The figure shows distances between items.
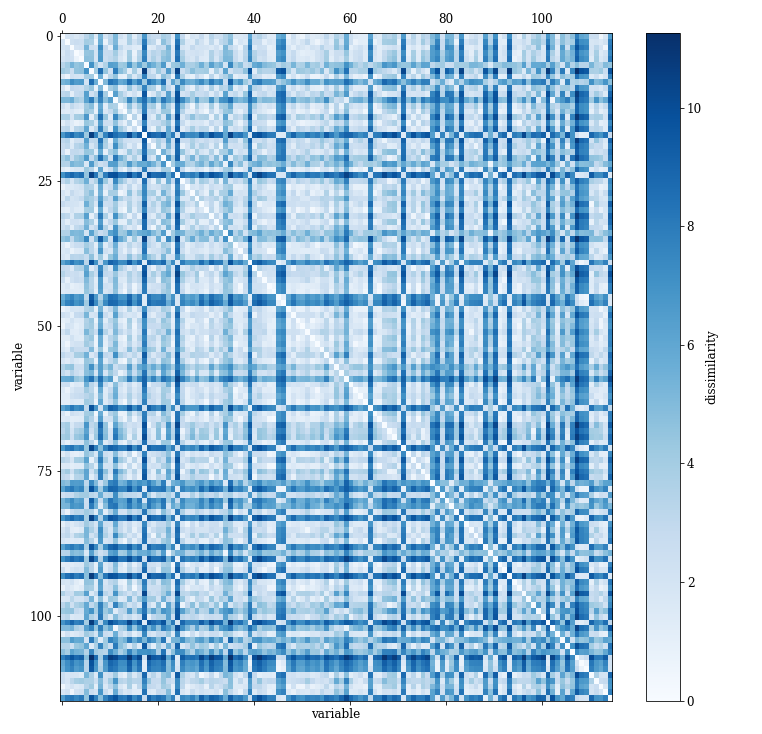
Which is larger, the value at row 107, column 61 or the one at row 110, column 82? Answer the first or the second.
the first
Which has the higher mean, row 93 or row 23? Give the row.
93
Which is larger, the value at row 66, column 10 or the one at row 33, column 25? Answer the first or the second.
the first
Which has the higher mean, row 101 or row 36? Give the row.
101
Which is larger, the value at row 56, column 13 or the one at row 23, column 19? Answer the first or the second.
the second
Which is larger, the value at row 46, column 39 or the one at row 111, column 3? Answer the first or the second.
the second
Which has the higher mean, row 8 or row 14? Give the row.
8
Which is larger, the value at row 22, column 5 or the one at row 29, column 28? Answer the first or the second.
the second
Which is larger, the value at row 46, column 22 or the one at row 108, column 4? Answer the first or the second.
the second
